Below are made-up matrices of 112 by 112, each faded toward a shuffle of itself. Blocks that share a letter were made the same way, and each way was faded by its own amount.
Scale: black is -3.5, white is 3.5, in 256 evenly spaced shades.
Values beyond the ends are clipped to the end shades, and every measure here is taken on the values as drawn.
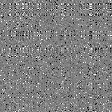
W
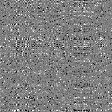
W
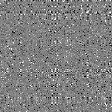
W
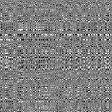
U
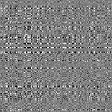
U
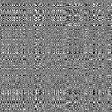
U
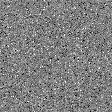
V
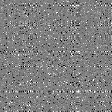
W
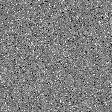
V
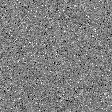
V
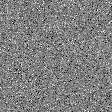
V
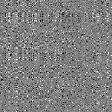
W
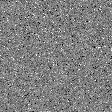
V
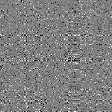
W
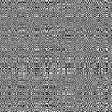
U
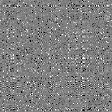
W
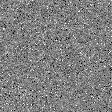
V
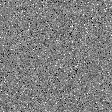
V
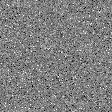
V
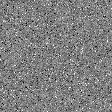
V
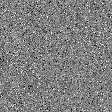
V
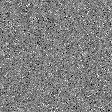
V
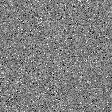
V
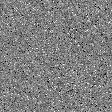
V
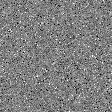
V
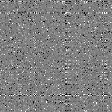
W
